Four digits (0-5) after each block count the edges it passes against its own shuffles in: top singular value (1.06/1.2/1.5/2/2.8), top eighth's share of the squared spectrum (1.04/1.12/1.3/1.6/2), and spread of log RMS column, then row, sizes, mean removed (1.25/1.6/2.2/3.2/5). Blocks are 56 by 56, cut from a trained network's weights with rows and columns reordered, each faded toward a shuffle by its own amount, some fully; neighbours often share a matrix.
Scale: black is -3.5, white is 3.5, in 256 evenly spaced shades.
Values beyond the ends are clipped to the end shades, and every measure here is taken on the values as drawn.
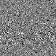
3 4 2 2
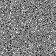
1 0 0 0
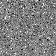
0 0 0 0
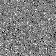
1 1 0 0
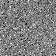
0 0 0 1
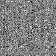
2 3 0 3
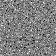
0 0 0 0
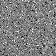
0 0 0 0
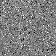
0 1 0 0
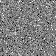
0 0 0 0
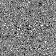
1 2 0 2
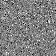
0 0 0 0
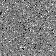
0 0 0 0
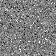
0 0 0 0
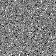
1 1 0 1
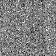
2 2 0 1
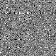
2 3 1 2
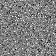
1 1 0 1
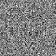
3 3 1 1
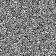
1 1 0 0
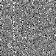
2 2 2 0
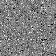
2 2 1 0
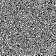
1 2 0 1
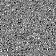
1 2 0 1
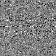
2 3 0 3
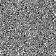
2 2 1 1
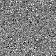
2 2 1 1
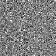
2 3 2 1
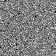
2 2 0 0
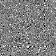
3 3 2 1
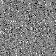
1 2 0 1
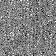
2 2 0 1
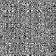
3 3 0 3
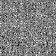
2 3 0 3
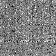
2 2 0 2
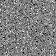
0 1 0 0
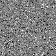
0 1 0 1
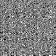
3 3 0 2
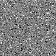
2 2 0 1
